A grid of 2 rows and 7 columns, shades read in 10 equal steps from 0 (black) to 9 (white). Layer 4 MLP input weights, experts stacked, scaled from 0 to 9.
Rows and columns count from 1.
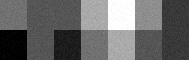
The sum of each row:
32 19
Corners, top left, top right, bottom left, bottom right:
4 2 0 2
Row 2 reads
0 3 1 4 6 3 2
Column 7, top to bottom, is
2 2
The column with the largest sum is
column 5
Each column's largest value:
4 3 3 6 9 5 2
